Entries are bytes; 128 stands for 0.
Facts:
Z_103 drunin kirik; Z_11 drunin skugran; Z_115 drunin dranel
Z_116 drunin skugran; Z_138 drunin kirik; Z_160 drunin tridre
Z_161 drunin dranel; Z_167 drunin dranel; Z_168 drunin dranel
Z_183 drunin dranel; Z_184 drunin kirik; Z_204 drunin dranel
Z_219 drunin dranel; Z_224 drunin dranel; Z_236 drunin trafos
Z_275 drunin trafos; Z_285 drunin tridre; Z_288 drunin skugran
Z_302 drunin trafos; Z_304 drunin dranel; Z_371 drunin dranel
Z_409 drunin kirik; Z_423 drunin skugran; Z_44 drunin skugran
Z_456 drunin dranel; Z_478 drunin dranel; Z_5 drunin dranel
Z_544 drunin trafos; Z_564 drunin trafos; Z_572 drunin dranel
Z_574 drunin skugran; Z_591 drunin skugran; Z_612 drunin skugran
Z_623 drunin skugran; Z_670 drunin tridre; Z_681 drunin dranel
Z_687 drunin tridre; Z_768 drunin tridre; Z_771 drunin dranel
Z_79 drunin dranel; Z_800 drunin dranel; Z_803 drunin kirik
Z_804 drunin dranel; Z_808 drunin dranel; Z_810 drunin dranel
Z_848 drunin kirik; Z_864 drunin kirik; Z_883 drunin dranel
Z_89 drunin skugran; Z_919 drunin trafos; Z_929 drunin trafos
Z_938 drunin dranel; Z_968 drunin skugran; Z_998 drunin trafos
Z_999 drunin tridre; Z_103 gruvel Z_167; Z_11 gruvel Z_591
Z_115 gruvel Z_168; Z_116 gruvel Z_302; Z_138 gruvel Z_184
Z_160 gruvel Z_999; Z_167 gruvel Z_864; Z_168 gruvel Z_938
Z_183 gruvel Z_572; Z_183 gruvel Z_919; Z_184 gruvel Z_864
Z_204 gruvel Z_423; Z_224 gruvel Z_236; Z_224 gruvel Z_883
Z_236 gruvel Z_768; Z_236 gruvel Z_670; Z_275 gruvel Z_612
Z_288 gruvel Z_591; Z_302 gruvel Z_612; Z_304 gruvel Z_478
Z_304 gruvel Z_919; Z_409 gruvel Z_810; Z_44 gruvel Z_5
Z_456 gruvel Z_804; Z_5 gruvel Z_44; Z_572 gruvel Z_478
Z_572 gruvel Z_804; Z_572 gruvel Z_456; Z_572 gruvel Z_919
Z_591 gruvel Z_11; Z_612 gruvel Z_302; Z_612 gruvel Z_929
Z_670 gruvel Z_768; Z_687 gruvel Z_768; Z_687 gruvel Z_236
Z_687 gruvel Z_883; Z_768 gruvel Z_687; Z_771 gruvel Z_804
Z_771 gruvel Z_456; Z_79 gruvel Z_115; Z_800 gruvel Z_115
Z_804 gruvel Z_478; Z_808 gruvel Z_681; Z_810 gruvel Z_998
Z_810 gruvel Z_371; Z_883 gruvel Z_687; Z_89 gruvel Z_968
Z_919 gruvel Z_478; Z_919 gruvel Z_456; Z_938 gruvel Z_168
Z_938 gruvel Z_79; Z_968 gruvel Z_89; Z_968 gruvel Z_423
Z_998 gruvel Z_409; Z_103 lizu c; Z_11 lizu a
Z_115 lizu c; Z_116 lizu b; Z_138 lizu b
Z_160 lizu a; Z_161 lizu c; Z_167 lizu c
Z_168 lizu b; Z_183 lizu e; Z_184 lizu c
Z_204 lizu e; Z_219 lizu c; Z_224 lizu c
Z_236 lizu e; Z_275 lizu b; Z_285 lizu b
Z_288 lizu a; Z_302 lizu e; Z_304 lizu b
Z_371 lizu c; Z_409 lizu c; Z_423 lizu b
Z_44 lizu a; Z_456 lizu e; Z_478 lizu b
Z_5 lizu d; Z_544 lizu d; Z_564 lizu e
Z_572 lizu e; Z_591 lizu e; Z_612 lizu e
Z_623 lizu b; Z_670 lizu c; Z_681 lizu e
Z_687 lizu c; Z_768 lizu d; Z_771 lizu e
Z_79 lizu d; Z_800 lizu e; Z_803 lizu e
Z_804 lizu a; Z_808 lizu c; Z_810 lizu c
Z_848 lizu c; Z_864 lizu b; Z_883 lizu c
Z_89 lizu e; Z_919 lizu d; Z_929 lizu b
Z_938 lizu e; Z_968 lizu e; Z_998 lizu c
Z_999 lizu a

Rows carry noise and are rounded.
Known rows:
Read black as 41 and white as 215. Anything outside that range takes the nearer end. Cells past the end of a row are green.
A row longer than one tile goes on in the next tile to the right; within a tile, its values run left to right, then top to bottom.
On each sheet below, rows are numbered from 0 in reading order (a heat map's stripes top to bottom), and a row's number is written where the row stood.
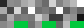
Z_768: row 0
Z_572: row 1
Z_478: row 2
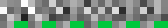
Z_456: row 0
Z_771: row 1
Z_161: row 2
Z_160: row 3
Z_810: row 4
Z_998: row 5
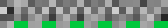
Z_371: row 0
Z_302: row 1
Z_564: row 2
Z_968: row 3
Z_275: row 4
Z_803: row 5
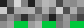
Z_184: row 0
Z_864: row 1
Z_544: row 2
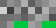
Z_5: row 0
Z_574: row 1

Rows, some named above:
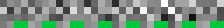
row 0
Z_79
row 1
Z_574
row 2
Z_670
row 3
Z_138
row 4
Z_999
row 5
Z_456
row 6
Z_919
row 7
Z_681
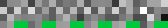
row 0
Z_285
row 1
Z_288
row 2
Z_564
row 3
Z_275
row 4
Z_103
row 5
Z_919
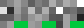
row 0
Z_808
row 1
Z_968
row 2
Z_804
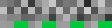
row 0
Z_938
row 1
Z_423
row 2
Z_564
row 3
Z_409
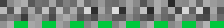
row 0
Z_929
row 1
Z_236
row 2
Z_968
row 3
Z_224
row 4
Z_810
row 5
Z_883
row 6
Z_768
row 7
Z_167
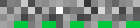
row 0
Z_591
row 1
Z_544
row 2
Z_304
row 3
Z_687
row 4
Z_168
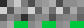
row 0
Z_848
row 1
Z_623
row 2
Z_116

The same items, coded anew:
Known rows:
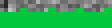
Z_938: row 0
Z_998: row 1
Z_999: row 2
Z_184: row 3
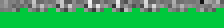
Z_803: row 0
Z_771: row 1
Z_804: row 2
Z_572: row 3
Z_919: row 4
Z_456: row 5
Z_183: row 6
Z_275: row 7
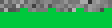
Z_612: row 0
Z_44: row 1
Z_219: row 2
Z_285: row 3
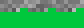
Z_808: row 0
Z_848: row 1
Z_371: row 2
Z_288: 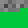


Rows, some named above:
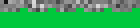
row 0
Z_929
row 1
Z_456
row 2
Z_302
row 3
Z_478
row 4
Z_574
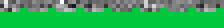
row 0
Z_919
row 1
Z_544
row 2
Z_768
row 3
Z_79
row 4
Z_591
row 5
Z_456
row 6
Z_564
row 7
Z_79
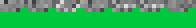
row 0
Z_138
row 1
Z_423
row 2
Z_883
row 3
Z_623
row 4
Z_304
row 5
Z_304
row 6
Z_803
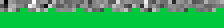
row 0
Z_168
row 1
Z_687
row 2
Z_5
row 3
Z_116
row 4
Z_236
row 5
Z_919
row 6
Z_864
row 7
Z_998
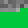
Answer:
Z_5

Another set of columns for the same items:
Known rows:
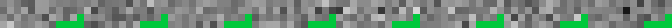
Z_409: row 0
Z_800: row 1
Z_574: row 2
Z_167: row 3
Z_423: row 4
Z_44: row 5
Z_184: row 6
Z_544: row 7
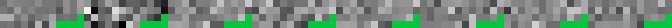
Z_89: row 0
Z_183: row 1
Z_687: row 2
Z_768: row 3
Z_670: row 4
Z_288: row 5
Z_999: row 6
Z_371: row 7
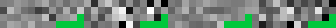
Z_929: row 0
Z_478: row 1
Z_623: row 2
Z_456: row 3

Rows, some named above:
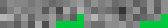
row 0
Z_591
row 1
Z_564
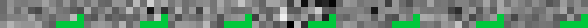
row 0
Z_998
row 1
Z_224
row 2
Z_883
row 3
Z_919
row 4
Z_544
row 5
Z_236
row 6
Z_5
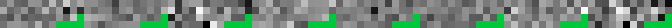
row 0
Z_224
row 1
Z_803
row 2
Z_304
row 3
Z_670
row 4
Z_544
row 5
Z_5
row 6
Z_864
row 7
Z_804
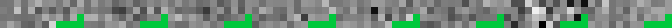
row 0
Z_116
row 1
Z_302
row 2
Z_564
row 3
Z_168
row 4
Z_275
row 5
Z_938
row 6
Z_804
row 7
Z_285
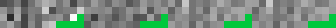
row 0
Z_138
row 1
Z_79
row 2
Z_285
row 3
Z_285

